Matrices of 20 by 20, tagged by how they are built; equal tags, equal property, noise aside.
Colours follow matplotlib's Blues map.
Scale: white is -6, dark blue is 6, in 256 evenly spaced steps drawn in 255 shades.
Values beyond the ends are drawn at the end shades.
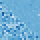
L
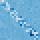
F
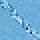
F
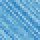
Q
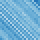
Q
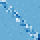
F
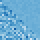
L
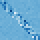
F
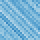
Q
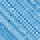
Q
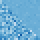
L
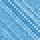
Q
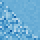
L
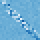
F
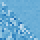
L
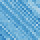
Q
